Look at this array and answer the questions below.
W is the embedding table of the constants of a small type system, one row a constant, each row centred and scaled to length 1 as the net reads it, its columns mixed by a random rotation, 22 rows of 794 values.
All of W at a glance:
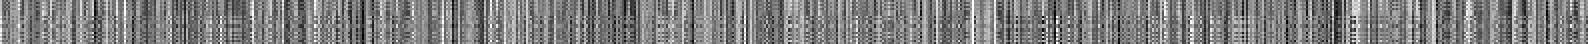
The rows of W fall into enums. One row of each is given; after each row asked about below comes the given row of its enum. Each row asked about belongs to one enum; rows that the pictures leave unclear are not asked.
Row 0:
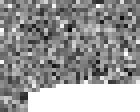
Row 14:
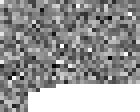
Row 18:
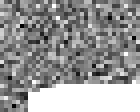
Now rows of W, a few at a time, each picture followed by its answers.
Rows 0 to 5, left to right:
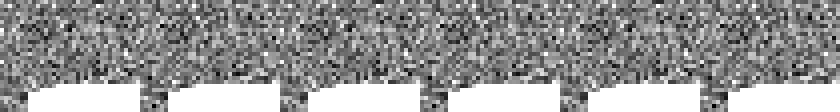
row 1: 18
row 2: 0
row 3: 18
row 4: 0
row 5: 18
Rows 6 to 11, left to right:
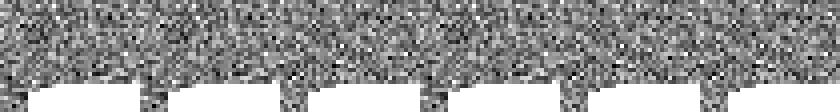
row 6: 18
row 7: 18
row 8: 14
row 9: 18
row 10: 14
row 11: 14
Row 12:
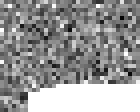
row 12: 0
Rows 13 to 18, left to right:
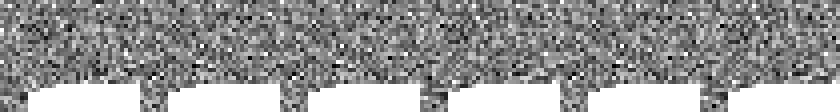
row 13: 0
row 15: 14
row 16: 18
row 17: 14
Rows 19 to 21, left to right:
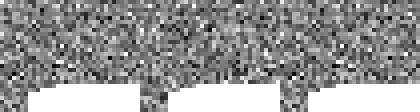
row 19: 14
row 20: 0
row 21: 14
